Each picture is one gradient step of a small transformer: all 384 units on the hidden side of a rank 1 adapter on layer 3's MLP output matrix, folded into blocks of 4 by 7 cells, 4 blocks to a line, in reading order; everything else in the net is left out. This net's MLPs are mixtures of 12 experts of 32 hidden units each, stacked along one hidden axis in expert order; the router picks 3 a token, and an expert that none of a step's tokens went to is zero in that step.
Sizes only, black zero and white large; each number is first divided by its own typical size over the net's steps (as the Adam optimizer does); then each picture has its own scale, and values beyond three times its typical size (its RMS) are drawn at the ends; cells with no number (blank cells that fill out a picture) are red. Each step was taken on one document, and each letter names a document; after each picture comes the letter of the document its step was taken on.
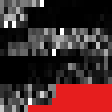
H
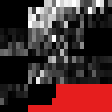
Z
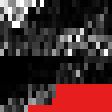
H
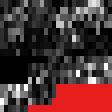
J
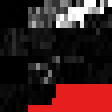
Z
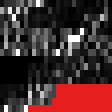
H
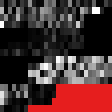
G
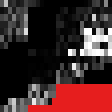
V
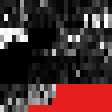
V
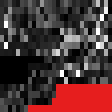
H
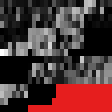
G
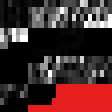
Z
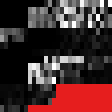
Z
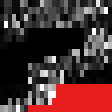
V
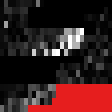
H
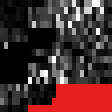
Z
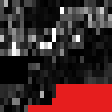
Z
